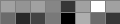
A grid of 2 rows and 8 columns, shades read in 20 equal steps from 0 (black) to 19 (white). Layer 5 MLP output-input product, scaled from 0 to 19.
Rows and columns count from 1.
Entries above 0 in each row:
8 7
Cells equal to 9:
1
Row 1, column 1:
12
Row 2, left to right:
8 3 5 9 0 13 8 4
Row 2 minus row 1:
-4 -8 -7 -1 -4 1 -11 -8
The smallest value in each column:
8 3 5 9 0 12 8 4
